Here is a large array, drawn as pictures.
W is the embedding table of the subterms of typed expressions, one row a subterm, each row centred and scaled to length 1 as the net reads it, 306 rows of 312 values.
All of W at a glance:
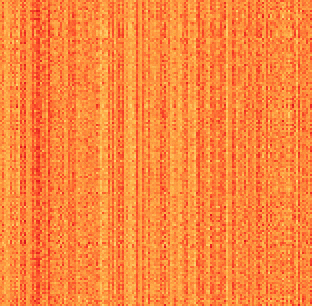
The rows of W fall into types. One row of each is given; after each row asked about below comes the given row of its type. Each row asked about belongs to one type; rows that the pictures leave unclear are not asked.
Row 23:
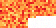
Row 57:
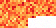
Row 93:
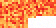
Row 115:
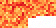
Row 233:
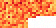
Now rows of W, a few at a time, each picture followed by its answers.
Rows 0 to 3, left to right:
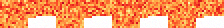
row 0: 93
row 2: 115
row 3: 23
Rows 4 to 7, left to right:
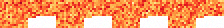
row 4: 233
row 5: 115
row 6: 23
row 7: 115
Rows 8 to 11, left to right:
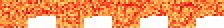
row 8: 57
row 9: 93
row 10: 115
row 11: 115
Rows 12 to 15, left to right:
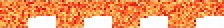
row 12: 23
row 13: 115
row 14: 115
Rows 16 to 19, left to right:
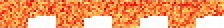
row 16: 23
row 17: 115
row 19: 115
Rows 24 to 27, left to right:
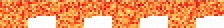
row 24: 23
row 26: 233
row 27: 23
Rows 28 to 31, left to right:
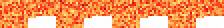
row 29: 233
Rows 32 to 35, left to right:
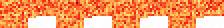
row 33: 233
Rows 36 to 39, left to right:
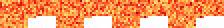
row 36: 93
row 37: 233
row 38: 115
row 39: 57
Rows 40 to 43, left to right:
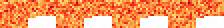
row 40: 115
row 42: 93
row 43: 233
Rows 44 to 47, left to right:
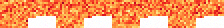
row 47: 57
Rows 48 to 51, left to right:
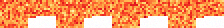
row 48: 57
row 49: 115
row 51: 23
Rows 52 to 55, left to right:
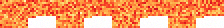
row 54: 23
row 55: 93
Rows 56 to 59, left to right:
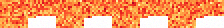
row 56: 93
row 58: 57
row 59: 233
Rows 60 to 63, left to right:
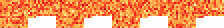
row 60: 93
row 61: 233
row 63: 57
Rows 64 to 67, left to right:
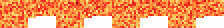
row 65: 233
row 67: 23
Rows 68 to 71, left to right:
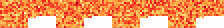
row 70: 93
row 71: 23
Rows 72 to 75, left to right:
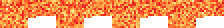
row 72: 23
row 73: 115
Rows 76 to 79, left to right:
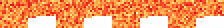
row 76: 23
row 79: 115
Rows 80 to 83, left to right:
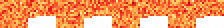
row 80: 23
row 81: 93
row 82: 57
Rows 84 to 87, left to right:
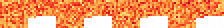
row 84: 93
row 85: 115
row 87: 233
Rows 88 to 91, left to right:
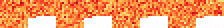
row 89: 233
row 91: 115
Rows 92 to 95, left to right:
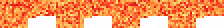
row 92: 115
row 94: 115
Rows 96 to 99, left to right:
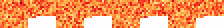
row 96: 233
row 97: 23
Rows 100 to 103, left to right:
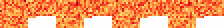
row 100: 233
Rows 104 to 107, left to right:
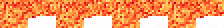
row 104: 233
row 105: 233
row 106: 233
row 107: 233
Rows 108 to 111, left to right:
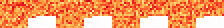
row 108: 115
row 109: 93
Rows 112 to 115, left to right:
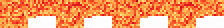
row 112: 93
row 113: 115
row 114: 233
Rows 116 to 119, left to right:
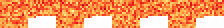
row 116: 93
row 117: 233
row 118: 23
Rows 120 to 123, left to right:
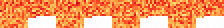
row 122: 93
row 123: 93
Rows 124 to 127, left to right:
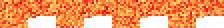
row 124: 233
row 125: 57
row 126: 233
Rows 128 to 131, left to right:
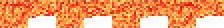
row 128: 115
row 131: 115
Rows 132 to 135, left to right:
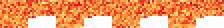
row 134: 57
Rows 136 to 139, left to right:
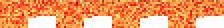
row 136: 93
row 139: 23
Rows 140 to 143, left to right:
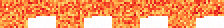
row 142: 93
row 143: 57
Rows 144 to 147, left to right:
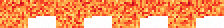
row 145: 23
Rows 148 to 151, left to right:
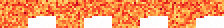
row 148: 115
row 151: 233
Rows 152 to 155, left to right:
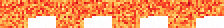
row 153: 233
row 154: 93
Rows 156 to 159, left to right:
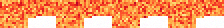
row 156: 93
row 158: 57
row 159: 93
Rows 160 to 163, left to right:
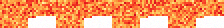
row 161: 23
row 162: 93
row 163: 115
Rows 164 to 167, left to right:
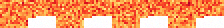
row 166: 93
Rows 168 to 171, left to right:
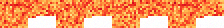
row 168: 115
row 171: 115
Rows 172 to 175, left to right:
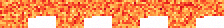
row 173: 115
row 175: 115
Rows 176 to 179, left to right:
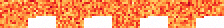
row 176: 93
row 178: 115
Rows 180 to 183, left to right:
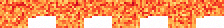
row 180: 115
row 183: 93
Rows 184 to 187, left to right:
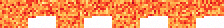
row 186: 233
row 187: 93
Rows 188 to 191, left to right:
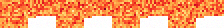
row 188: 93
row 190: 93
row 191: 23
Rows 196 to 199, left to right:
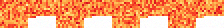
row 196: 57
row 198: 93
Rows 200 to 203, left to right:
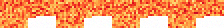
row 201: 115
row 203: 93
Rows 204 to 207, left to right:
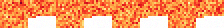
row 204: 233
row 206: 23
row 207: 23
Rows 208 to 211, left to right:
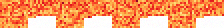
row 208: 93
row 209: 233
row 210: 233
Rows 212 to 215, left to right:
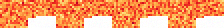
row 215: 23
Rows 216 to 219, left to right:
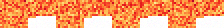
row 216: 233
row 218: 23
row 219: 233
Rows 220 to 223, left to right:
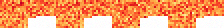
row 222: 115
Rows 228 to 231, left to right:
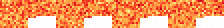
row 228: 23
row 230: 233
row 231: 93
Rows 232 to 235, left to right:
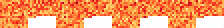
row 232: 93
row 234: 57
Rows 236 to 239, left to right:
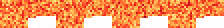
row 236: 23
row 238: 57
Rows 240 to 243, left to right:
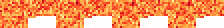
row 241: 233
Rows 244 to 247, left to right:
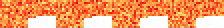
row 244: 23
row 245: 233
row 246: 23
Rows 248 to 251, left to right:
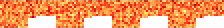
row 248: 57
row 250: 115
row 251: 233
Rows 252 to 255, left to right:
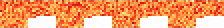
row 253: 115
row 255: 57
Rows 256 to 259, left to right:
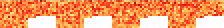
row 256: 233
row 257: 93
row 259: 115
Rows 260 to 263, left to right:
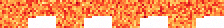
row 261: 57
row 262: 57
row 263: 93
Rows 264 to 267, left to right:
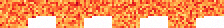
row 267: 23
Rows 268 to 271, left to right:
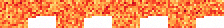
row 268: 233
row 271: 23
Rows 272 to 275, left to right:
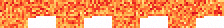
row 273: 93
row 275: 115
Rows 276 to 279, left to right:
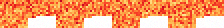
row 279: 93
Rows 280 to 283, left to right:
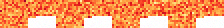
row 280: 233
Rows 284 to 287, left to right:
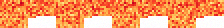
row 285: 93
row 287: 23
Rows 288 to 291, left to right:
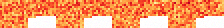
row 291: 233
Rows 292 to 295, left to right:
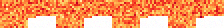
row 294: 93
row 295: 57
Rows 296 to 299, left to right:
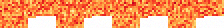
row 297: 115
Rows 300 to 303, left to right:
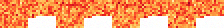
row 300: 115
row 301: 115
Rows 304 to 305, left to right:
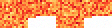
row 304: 233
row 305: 233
